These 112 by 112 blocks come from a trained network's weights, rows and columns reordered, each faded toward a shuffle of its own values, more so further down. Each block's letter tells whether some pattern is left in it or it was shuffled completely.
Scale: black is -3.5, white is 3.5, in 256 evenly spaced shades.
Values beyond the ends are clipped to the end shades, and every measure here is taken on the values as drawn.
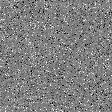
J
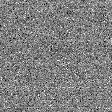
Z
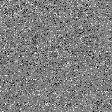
Z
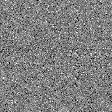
Z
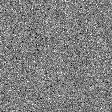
J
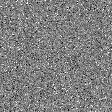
J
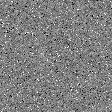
J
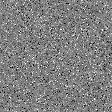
J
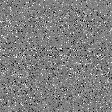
Z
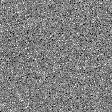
Z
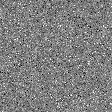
J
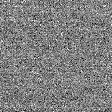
Z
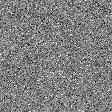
J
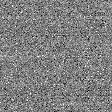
Z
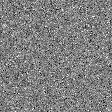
J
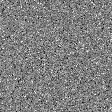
J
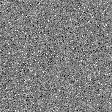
J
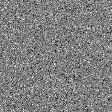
Z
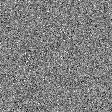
J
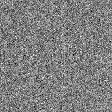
Z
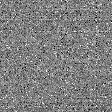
Z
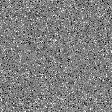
Z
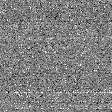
Z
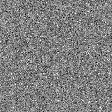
Z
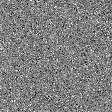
J
